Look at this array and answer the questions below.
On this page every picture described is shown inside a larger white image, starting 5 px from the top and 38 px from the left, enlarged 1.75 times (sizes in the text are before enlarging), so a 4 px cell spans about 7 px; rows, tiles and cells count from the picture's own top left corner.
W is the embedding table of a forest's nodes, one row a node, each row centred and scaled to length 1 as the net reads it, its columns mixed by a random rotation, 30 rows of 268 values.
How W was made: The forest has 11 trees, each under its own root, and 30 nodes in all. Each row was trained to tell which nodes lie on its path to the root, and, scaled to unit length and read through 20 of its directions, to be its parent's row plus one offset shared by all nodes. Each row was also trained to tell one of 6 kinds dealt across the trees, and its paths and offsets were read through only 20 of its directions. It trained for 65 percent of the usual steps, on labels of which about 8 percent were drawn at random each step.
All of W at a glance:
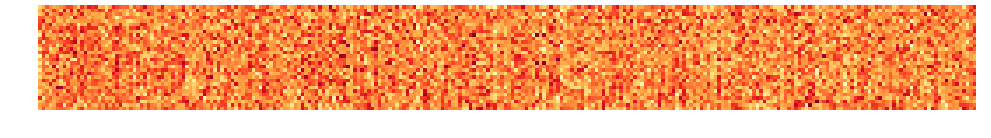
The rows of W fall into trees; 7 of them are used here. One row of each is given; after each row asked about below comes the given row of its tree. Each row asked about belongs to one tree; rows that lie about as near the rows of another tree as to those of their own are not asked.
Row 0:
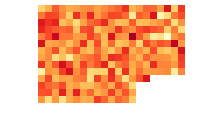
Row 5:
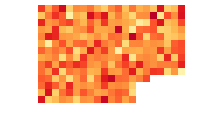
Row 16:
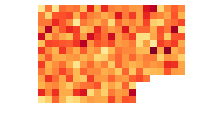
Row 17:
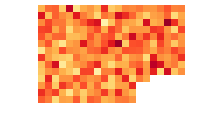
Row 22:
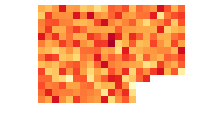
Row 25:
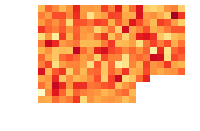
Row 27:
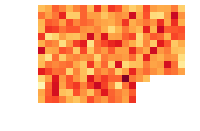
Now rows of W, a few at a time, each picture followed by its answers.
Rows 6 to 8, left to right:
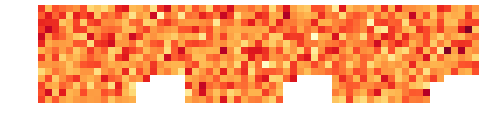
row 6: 17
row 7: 25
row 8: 16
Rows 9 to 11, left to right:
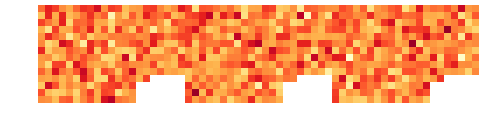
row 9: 5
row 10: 17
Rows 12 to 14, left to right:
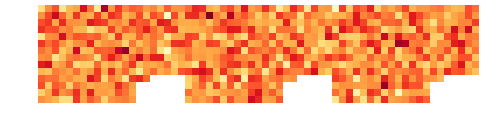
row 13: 27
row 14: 22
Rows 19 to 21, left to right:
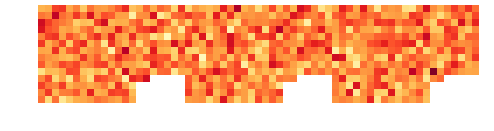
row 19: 0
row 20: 16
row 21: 22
